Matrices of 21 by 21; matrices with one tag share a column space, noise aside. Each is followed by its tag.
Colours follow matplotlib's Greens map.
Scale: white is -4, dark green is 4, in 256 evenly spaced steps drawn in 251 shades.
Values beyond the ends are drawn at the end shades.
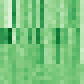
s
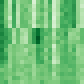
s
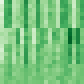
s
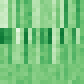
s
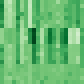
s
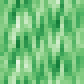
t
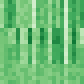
s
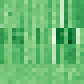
s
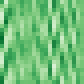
t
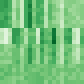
s
